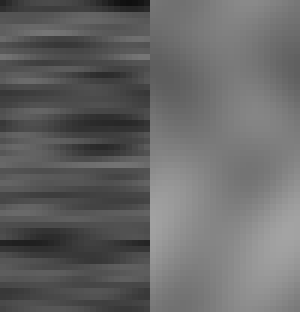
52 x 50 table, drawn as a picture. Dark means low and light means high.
It is made of 1 by 2 panels. Panel 1,1: low, streaked across. Panel 1,2: middling, smooth.
